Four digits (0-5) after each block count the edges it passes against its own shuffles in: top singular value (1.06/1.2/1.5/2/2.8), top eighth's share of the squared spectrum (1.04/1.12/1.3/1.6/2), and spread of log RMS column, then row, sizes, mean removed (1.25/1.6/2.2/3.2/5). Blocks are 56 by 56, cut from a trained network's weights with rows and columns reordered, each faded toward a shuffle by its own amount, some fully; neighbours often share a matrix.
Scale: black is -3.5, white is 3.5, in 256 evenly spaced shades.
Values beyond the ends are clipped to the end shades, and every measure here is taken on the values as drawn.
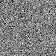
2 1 0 0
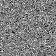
0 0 0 0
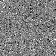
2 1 0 0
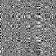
4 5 3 3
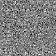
3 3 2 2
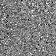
1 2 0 0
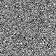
1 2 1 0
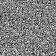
1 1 0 0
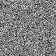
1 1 0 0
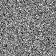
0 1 0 0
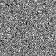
2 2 0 0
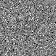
2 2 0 0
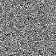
3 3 1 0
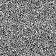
0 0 0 0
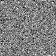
2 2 1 0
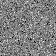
0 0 0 0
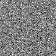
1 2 1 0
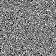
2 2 0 0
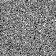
1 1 0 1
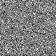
0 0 0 0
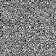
3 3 1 1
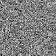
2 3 1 0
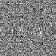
3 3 2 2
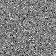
0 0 0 0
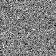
2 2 0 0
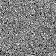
2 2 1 0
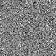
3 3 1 0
